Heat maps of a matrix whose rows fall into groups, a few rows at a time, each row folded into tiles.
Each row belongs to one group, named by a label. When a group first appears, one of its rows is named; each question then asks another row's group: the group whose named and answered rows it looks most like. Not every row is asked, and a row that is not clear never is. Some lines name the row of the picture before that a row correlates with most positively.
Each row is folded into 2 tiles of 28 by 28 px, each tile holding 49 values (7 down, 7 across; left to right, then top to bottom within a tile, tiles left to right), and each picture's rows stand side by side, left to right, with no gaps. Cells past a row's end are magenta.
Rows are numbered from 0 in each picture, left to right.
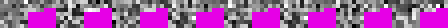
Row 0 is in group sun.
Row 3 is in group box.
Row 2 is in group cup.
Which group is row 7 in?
sun
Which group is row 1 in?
cup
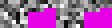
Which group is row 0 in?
box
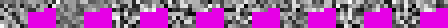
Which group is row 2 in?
cup
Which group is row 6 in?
cup
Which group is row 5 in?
cup
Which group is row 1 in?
cup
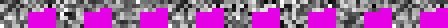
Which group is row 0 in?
sun
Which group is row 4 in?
cup
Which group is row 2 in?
sun
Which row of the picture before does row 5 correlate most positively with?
6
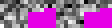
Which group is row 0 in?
sun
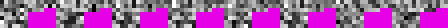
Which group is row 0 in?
sun
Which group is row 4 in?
sun
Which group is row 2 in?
box
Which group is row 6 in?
cup
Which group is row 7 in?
box
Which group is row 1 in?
box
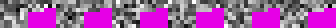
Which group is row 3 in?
cup
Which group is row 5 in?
sun
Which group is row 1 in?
box
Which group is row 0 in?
sun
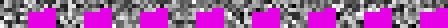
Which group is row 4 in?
box
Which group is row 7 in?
cup
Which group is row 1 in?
cup
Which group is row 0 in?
sun
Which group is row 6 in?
sun
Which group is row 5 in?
box
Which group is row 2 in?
sun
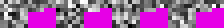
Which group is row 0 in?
box
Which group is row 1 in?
cup
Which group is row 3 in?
sun
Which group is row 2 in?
cup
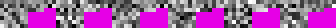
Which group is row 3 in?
box
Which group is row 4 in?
cup
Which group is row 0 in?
box
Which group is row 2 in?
sun
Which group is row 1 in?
cup
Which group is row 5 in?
box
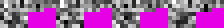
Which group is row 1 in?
sun
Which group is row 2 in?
box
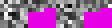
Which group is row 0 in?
box
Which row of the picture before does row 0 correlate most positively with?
0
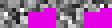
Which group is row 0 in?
box
